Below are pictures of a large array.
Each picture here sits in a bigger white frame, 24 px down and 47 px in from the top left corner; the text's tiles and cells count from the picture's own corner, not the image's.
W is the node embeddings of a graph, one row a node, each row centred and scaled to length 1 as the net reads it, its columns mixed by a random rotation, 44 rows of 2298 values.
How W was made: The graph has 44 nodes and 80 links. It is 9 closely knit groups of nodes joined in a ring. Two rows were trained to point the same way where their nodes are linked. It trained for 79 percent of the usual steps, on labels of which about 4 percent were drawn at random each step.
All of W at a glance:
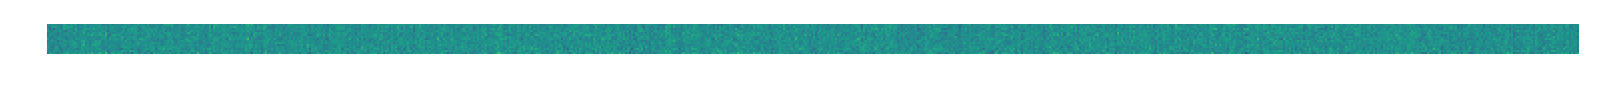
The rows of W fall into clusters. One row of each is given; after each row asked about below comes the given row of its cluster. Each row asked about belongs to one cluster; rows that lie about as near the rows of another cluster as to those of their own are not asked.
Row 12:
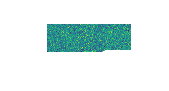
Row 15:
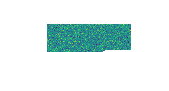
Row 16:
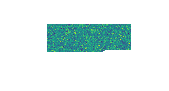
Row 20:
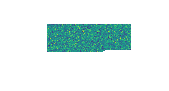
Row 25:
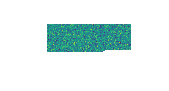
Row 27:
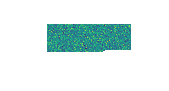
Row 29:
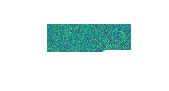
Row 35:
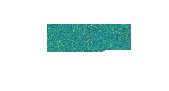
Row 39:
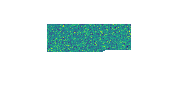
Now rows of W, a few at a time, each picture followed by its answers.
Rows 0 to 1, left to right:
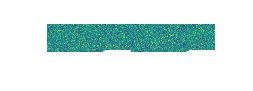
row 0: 29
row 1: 12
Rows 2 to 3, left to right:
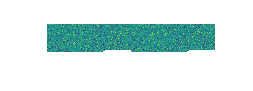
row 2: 25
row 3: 25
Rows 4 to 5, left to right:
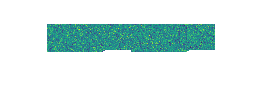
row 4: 27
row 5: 12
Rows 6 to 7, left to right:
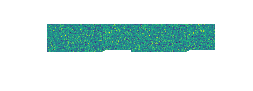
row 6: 12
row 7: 12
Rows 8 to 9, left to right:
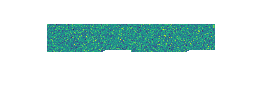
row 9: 27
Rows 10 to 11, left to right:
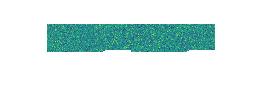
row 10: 35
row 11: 20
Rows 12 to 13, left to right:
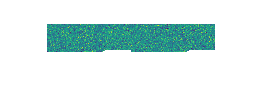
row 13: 39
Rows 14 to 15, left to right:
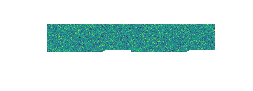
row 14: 15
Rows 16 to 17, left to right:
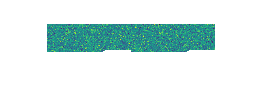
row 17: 15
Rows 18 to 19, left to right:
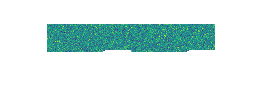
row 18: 35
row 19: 27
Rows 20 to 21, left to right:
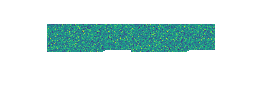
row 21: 20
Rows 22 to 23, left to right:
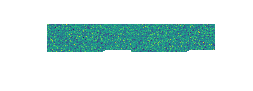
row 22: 20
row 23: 25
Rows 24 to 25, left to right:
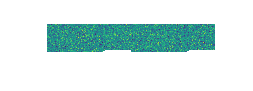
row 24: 12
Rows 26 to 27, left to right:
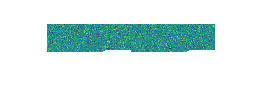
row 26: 39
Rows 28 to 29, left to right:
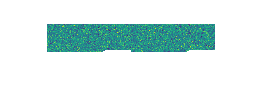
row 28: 39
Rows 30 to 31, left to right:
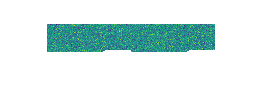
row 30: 39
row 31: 25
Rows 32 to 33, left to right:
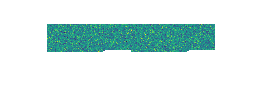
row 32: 35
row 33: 16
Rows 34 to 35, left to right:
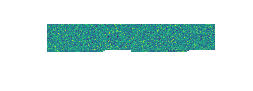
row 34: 29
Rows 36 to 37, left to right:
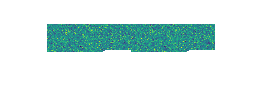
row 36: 16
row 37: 16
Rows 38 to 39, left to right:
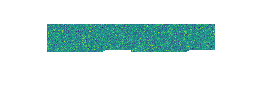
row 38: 29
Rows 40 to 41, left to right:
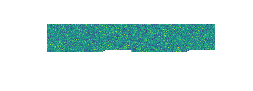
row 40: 35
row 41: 27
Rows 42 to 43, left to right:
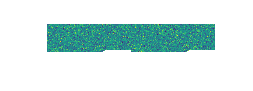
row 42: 15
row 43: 15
